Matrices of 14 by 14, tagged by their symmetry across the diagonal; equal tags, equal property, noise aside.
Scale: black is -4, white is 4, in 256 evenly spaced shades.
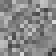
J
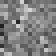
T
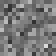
J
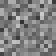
J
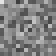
J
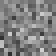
T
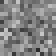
T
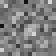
J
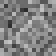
J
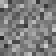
J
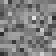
T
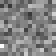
T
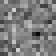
T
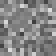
J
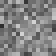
J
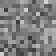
T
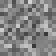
J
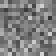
T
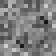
J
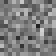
T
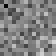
J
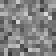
T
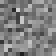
T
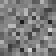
J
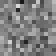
T
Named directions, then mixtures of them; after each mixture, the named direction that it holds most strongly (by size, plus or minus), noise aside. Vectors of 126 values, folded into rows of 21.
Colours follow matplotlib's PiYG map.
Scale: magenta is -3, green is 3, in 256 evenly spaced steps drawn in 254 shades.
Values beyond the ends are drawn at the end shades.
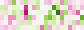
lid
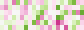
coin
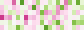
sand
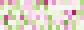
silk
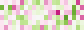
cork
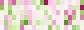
silk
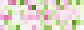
sand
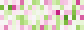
cork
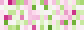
silk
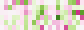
coin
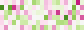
cork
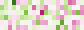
coin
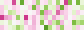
sand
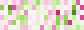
cork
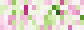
lid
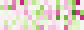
cork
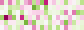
silk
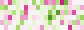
lid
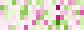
coin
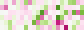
coin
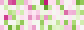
silk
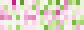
sand
